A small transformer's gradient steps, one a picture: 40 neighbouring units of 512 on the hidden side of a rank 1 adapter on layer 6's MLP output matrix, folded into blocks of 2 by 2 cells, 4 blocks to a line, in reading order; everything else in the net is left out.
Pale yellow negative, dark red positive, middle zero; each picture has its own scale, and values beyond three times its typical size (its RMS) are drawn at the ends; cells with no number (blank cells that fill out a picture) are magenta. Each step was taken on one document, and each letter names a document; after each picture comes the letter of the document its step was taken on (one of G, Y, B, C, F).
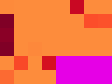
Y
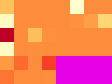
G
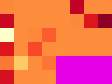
G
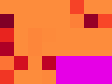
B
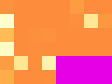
B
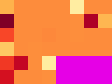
G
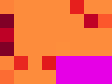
Y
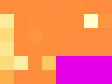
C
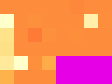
C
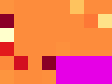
Y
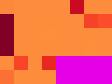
Y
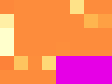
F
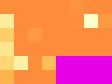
C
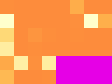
B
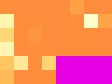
C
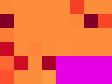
F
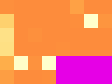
G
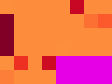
Y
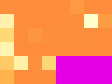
C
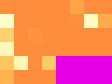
C
